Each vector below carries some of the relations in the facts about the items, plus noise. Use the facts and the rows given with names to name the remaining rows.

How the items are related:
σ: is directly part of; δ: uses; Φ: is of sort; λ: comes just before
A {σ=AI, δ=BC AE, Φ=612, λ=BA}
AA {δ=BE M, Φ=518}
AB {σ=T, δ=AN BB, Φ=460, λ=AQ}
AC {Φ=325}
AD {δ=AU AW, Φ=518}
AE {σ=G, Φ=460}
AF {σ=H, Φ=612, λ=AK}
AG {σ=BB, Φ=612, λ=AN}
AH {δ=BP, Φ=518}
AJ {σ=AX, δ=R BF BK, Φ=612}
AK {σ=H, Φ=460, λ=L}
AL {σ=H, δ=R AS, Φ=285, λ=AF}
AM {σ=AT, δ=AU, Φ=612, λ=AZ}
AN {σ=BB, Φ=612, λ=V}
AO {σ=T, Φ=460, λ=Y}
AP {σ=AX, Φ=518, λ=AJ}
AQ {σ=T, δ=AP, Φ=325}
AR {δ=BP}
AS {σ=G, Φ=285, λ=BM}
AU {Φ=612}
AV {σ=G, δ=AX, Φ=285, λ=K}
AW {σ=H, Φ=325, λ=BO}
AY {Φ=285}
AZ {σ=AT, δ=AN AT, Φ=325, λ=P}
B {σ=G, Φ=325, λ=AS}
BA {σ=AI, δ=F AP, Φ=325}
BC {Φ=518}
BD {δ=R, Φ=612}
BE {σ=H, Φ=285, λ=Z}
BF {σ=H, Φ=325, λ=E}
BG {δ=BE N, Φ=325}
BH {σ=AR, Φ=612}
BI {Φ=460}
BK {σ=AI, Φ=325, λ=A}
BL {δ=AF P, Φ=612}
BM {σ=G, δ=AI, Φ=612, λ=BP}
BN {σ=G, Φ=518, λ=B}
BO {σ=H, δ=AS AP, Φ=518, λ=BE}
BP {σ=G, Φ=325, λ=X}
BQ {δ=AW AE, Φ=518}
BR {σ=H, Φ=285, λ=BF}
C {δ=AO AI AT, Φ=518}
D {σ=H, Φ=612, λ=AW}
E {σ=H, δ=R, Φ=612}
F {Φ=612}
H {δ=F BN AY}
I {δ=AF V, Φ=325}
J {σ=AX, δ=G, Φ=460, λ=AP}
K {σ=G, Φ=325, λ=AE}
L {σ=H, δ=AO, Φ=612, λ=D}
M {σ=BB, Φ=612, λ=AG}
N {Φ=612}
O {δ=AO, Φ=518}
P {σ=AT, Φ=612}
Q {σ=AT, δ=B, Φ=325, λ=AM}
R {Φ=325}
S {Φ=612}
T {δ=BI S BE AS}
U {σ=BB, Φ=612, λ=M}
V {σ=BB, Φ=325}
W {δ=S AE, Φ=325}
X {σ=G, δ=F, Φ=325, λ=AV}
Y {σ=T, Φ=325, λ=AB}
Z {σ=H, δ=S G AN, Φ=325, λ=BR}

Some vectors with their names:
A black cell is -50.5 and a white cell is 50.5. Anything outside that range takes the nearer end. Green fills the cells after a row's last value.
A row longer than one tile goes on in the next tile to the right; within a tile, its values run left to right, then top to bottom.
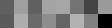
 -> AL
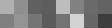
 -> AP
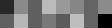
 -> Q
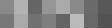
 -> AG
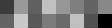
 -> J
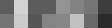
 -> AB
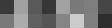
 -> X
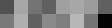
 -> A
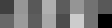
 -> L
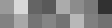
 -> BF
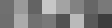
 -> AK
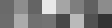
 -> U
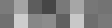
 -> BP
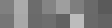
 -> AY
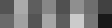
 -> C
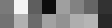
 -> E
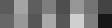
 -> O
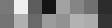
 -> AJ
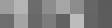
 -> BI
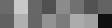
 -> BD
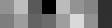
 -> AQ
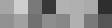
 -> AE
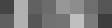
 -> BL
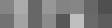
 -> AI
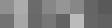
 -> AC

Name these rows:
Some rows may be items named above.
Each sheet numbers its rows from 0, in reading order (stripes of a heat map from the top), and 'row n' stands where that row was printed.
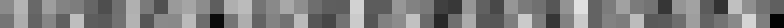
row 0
AT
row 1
W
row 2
S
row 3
AB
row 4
H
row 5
AN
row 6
BO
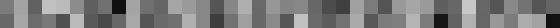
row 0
M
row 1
AD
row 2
AI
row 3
BQ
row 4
BD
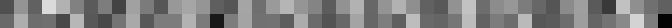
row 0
AF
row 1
BQ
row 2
AW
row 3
N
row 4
G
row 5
BO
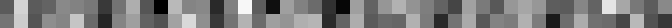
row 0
AZ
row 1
BA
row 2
E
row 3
AM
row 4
BQ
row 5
BN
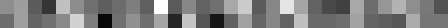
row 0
BO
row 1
AO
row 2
BE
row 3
AU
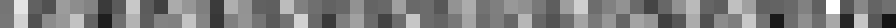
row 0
Z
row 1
AV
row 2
AP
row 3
F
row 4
BC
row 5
R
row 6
T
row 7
AO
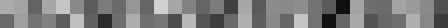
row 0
AS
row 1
B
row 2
BM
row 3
AD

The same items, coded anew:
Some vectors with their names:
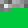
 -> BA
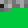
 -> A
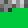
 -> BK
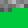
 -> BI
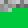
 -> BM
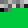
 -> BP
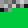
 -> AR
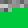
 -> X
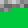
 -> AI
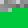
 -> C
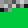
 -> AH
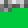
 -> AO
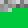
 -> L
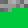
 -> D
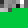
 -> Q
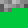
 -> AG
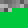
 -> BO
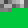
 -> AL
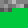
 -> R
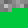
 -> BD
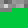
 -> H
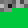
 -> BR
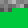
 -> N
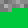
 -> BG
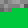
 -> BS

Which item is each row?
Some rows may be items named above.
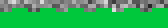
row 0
AN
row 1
AS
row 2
W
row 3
AL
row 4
AV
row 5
BE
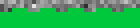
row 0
M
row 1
AQ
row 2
G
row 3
AD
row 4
G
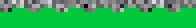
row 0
BN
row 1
AL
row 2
BO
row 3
AM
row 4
Z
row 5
BN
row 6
AD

